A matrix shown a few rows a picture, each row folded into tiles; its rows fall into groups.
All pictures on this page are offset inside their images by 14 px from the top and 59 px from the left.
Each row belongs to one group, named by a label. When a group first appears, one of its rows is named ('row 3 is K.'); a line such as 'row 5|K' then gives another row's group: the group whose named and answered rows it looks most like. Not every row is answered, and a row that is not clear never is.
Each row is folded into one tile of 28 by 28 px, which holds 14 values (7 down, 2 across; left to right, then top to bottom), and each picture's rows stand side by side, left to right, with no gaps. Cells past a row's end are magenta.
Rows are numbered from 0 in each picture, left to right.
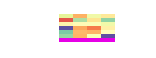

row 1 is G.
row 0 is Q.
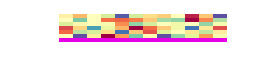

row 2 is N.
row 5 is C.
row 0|G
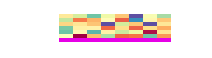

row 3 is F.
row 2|C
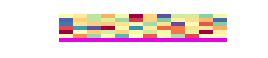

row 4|F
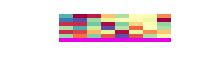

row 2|F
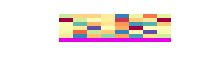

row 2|N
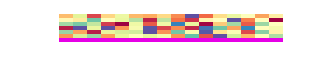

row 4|C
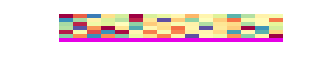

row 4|G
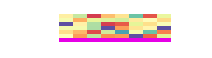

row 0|F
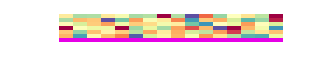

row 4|C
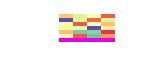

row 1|Q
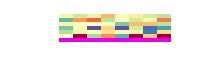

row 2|Q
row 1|Q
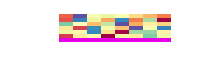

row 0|C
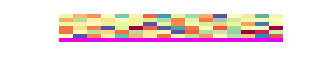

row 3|F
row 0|G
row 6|Q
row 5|C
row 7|F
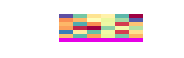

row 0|N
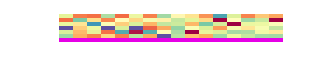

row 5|C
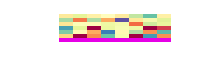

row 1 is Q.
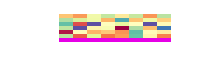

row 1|F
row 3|F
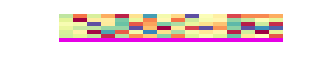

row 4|C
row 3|N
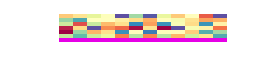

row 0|G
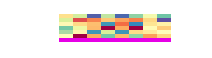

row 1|N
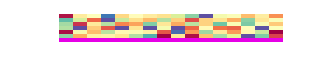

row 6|G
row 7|Q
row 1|C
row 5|N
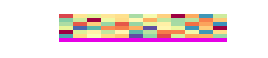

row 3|Q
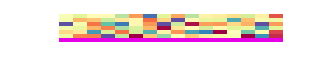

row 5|Q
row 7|Q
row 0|F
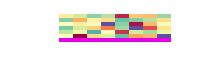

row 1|N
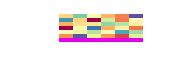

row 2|C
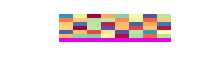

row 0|N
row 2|N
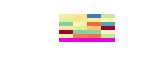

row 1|N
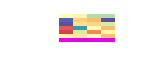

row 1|C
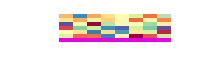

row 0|F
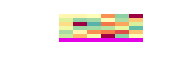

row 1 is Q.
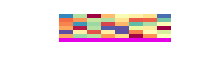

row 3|C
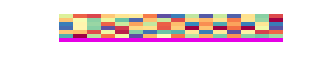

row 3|C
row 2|G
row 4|N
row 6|N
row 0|Q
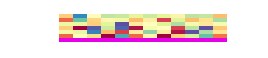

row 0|C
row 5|Q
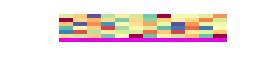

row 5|Q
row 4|F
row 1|N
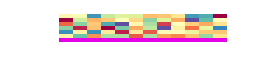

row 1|N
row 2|F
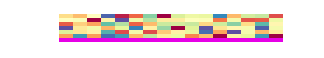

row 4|F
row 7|Q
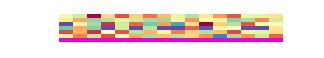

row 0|F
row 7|Q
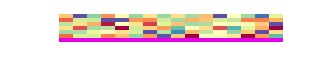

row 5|C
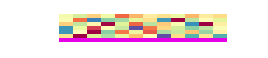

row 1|G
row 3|G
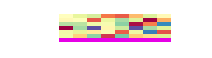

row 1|Q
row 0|F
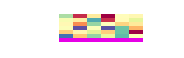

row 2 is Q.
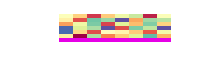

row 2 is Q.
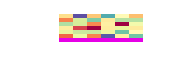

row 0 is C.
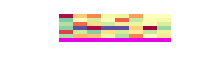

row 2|Q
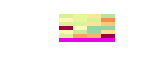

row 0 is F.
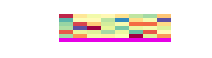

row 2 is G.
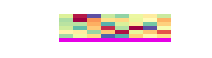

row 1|N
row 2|F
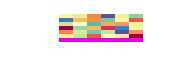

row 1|C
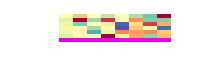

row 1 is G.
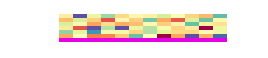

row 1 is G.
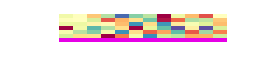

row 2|N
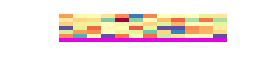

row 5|G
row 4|Q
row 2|C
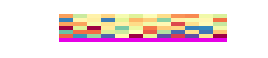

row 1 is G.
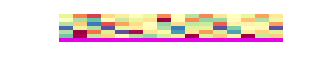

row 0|Q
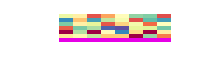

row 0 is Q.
